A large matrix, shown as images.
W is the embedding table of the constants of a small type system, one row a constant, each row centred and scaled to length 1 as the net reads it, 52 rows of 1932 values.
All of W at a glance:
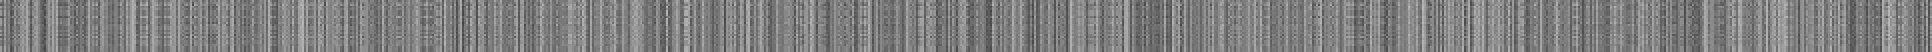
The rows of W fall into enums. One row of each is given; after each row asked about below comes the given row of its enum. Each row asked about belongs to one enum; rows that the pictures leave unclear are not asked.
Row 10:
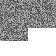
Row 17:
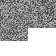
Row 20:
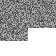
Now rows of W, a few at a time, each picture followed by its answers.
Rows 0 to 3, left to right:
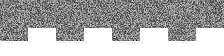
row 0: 10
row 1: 20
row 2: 20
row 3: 17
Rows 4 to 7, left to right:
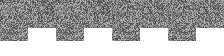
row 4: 17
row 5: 17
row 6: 10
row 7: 10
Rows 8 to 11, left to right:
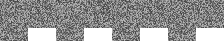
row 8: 10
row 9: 17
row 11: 20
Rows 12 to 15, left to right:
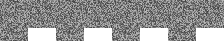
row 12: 10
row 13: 20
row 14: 20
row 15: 10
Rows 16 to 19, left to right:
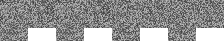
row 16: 17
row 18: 10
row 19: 20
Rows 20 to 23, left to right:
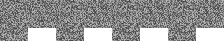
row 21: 10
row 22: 10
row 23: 10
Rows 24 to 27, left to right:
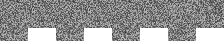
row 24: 20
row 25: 20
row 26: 20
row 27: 17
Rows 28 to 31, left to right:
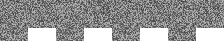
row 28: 20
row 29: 17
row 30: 20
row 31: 10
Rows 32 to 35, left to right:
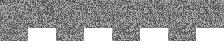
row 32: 17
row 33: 20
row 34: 10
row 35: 10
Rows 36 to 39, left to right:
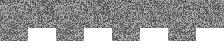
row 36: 17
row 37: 17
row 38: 20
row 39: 10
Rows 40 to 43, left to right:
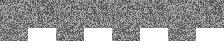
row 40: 17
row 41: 10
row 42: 10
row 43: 17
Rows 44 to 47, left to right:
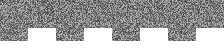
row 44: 17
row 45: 20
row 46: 10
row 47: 20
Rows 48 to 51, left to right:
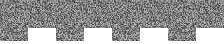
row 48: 10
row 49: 20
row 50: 20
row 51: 10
